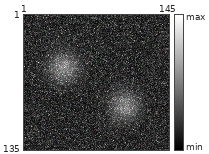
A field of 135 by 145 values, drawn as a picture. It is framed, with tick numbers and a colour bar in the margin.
Most values sit low, with a long tail of high ones. Neither half mirrors the other. Two bumps rise from the field. No seam splits the table. The middle left is the ninth with the highest average.
